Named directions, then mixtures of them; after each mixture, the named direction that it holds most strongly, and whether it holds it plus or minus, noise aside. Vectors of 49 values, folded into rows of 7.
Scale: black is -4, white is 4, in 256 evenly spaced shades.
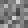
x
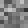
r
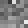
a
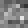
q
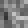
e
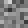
r, minus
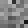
a, minus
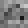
q, minus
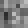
e, plus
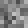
e, plus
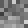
a, plus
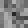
e, minus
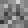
x, plus
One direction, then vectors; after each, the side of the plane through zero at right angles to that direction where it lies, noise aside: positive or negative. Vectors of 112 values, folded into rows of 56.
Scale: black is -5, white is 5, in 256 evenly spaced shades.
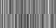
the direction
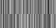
negative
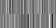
positive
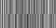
positive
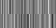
positive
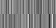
negative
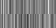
positive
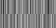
negative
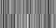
negative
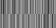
negative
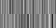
positive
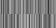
negative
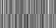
positive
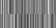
positive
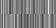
positive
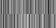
negative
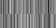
negative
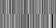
positive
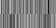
negative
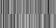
negative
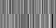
positive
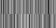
negative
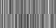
positive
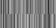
negative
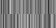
negative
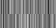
negative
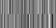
positive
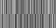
positive
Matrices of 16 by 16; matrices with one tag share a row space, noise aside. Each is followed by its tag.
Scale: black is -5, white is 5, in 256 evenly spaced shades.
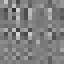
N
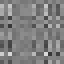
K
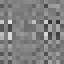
K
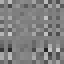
K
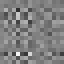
N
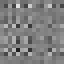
N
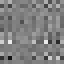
K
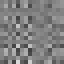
N
